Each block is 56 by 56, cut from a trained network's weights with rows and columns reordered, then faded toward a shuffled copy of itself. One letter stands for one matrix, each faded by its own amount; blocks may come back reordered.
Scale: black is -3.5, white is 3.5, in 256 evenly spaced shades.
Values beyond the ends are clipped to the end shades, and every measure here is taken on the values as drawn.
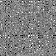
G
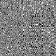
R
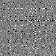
G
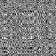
R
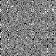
R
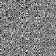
R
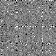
G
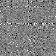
G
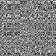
R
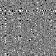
G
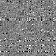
G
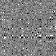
G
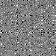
G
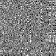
R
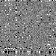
G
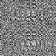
R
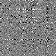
G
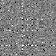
G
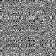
R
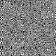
R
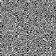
R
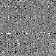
G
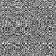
R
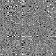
G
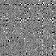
G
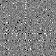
G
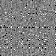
G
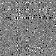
G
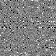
G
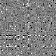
G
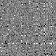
G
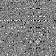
G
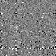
G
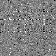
G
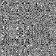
R
